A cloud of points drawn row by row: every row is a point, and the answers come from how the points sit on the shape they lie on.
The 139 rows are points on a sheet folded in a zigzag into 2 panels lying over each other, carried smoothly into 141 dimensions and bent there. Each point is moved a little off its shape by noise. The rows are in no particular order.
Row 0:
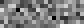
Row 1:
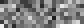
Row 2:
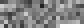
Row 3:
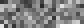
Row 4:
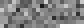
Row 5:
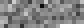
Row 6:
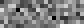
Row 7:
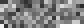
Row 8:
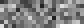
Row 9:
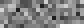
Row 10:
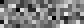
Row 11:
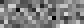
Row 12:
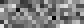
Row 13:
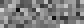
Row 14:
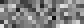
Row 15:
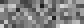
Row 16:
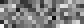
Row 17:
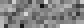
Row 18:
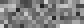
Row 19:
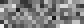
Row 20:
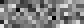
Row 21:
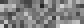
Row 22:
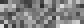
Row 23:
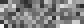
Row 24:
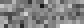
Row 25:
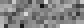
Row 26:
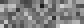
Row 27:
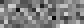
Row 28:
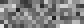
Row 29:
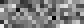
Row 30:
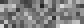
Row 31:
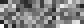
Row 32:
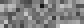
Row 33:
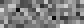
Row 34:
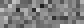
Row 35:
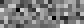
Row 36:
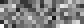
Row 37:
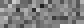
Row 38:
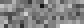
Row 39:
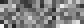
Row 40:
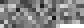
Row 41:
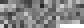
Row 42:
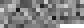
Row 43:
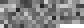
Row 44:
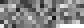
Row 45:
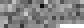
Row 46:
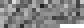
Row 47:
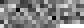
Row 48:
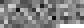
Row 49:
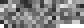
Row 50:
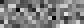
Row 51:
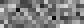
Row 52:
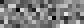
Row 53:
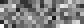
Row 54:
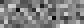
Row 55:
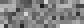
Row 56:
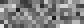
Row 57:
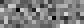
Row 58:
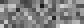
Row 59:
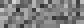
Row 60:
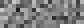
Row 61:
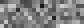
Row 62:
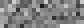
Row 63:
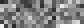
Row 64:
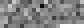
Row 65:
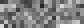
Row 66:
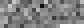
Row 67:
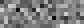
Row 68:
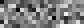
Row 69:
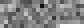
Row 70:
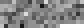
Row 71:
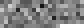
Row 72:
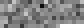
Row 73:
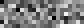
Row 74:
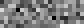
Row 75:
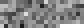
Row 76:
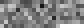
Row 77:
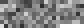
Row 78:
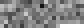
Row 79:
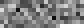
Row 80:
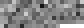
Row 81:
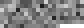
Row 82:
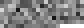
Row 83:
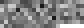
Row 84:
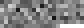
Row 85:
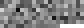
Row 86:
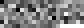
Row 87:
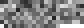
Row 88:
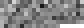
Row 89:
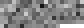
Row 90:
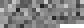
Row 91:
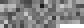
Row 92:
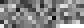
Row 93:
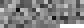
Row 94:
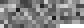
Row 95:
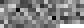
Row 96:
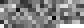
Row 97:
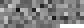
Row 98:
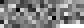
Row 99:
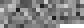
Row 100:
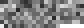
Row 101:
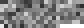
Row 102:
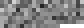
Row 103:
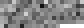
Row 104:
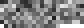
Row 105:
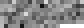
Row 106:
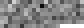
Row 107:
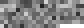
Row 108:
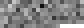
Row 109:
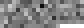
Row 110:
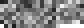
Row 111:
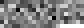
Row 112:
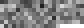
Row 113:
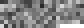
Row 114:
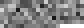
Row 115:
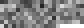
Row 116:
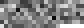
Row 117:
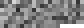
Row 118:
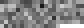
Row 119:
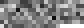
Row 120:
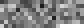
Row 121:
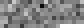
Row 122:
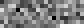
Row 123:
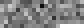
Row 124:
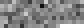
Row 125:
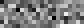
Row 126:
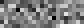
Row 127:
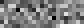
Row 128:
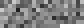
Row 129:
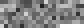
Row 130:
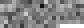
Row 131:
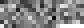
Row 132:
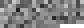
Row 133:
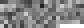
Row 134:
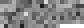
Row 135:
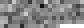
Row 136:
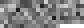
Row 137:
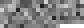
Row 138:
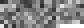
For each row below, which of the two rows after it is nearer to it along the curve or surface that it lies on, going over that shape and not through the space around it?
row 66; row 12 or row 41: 41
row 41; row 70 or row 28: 28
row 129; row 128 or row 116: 116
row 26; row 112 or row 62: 112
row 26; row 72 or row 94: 72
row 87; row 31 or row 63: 31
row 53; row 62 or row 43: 43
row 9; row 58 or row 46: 46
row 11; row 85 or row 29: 29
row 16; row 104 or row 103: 104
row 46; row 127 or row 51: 51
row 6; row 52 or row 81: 81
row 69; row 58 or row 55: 58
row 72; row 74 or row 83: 83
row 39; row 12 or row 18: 12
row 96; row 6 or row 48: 6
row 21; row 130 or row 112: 112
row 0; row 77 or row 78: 77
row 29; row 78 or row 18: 18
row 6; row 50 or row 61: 50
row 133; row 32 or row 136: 32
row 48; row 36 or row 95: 36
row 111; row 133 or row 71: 71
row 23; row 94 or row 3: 94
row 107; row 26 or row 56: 56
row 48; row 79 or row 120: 120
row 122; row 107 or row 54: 107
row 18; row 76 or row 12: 12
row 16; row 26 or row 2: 26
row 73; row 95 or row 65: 95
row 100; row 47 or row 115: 47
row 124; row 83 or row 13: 83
